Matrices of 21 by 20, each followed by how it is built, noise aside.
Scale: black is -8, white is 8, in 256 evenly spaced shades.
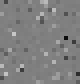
sparse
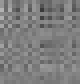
low rank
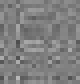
low rank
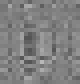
low rank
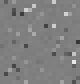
sparse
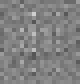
low rank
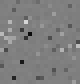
sparse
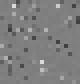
sparse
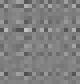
low rank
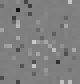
sparse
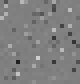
sparse
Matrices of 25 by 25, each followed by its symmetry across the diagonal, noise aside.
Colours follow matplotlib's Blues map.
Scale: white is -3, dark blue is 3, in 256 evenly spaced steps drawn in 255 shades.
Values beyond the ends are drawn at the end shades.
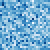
neither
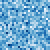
antisymmetric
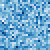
neither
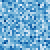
antisymmetric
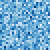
neither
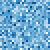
neither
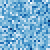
neither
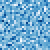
antisymmetric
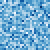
neither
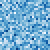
neither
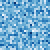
antisymmetric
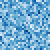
antisymmetric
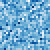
antisymmetric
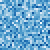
neither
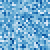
antisymmetric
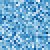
antisymmetric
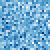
antisymmetric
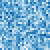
neither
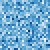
neither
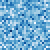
neither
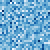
antisymmetric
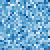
neither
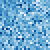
neither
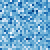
antisymmetric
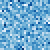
antisymmetric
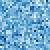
antisymmetric
